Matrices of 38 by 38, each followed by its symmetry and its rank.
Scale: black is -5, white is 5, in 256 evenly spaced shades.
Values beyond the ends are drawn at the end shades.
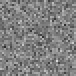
neither, full rank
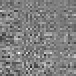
neither, rank five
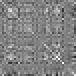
symmetric, rank five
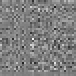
neither, rank five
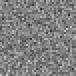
neither, full rank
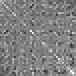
symmetric, rank five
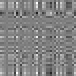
neither, rank two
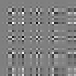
symmetric, rank one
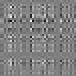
neither, rank two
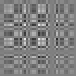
symmetric, rank one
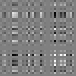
symmetric, rank one
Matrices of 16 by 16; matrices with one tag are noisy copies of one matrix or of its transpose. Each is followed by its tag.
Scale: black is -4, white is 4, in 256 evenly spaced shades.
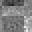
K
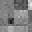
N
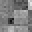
N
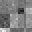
N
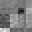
N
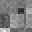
N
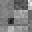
N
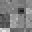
N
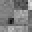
N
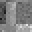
K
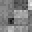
N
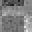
K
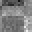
K
